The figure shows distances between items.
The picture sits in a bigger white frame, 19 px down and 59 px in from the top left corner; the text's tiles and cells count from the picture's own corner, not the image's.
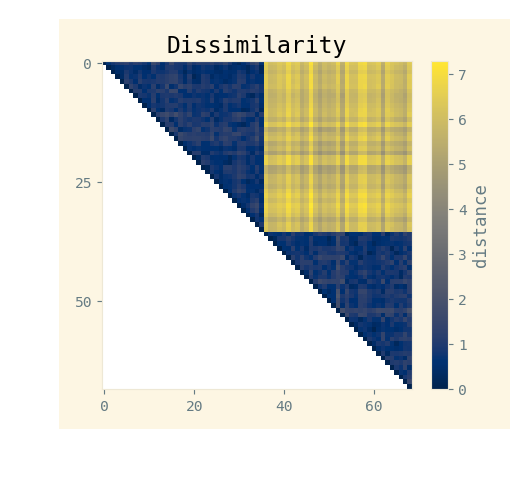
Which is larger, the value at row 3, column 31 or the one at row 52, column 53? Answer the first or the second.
the second
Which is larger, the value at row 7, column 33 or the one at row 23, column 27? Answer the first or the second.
the second
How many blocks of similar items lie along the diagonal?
2
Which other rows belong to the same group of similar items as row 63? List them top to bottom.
36, 37, 38, 39, 40, 41, 42, 43, 44, 45, 46, 47, 48, 49, 50, 51, 52, 53, 54, 55, 56, 57, 58, 59, 60, 61, 62, 64, 65, 66, 67, 68
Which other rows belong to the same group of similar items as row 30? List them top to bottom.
0, 1, 2, 3, 4, 5, 6, 7, 8, 9, 10, 11, 12, 13, 14, 15, 16, 17, 18, 19, 20, 21, 22, 23, 24, 25, 26, 27, 28, 29, 31, 32, 33, 34, 35
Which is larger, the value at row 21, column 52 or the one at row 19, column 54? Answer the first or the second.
the first
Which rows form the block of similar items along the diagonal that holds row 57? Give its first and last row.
36 to 68
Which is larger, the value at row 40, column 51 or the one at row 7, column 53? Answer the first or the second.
the second
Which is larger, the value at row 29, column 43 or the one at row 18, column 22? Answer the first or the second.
the first
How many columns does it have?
69
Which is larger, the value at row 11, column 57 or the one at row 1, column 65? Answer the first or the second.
the first
